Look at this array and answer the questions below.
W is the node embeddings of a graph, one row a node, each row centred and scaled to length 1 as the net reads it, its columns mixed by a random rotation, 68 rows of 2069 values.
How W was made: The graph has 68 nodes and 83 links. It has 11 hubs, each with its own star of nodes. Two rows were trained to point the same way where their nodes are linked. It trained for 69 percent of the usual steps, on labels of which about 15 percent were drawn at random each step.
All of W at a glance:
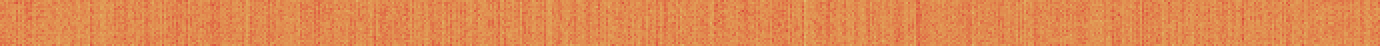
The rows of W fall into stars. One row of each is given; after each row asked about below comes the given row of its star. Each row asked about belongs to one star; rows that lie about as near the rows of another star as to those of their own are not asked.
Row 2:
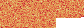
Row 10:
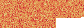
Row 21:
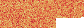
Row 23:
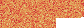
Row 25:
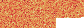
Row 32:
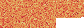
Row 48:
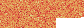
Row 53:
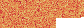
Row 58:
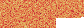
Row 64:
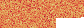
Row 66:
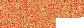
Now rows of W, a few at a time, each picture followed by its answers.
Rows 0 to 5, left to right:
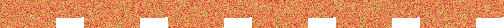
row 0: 48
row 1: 25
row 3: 66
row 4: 66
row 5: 25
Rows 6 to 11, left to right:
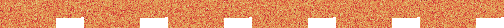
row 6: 23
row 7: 10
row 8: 2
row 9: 25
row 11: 58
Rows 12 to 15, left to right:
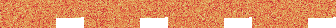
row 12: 21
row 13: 21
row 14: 32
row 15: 53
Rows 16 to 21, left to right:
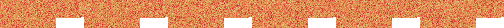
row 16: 25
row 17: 66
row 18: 32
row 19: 48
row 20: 66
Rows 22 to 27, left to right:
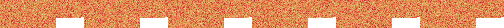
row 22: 23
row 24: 25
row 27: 32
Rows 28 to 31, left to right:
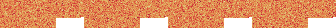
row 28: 25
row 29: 53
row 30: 2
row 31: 66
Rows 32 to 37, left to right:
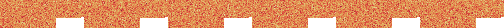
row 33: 10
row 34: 58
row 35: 58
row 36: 10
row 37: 10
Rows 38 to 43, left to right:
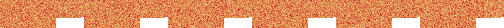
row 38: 2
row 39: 64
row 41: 2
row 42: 66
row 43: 23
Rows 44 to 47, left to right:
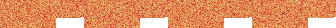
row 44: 64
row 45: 23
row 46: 2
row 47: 58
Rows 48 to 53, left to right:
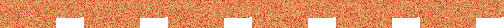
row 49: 58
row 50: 21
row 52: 23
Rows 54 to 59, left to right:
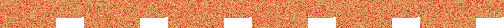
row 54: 10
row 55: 32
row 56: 10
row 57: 23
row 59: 32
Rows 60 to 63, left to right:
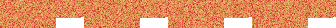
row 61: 10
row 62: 48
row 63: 23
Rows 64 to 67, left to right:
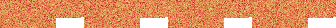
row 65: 32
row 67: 2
